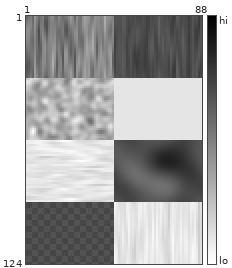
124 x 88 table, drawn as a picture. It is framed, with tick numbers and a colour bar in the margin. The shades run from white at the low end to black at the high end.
It is made of 4 by 2 panels. Panel 1,1: middling, streaked downward. Panel 1,2: high, streaked downward, faint in contrast. Panel 2,1: low, blotchy. Panel 2,2: very low, flat. Panel 3,1: very low, streaked across, faint in contrast. Panel 3,2: high, smooth. Panel 4,1: high, checkered, faint in contrast. Panel 4,2: very low, streaked downward, faint in contrast.
